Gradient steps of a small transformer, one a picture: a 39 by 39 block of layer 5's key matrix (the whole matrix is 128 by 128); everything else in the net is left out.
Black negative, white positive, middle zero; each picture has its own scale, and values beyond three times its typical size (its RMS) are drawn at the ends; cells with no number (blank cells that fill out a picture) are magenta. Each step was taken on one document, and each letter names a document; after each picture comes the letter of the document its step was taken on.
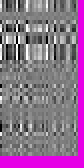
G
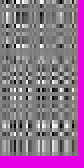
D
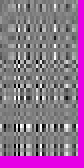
G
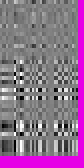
D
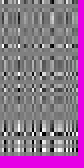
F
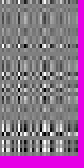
F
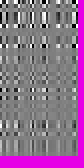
D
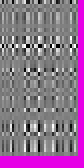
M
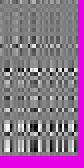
M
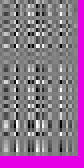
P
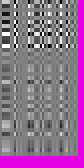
P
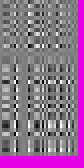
P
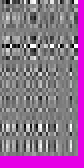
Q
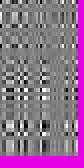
D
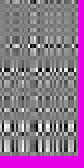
M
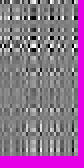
M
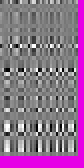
M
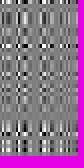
F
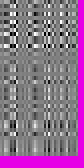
P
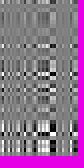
F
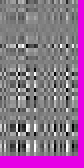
Q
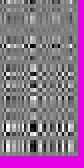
Q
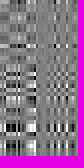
Q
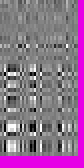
Q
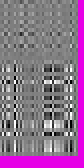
P
